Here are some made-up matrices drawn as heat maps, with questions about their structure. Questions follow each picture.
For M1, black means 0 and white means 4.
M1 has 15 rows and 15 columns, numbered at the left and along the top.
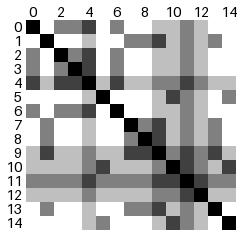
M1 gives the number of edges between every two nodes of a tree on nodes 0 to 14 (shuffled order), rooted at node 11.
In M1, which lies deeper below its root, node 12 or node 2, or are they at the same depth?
node 2
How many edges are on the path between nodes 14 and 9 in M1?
3
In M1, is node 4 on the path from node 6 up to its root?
yes
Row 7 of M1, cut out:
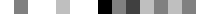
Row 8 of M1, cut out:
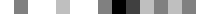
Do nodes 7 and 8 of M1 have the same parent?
yes
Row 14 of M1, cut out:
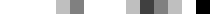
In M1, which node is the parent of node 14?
10
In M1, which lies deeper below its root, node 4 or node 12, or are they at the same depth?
the same depth
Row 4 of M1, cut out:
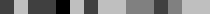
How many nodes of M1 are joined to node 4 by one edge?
5
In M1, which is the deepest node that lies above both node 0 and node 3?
4
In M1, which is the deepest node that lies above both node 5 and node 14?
10
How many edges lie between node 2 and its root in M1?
2
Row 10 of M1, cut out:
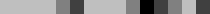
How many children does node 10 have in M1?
2
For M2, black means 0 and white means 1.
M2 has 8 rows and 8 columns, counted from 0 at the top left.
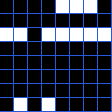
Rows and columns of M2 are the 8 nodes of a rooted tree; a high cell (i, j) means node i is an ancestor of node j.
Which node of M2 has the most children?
0
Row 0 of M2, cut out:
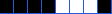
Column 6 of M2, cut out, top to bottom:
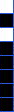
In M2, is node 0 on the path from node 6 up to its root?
yes
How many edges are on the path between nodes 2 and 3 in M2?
2
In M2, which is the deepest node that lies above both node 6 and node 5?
0
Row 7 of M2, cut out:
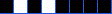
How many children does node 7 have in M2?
2
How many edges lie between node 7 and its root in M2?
1
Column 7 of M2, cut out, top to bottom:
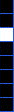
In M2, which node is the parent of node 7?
2
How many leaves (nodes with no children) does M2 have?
5
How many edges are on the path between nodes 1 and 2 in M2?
2
